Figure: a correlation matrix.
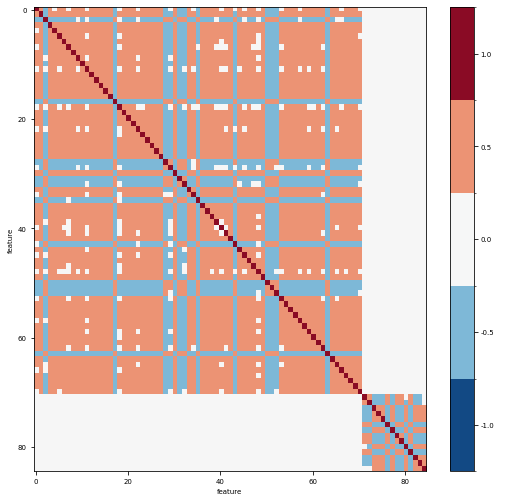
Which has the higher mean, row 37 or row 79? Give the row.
37
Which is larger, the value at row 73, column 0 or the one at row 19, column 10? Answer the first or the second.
the second
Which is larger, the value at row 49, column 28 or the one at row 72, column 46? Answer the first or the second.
the second
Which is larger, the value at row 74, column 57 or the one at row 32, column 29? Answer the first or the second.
the second
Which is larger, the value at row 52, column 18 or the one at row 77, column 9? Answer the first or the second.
the second
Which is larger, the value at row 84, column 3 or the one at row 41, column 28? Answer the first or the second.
the first
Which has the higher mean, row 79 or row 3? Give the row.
3
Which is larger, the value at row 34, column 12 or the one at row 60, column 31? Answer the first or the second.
the first
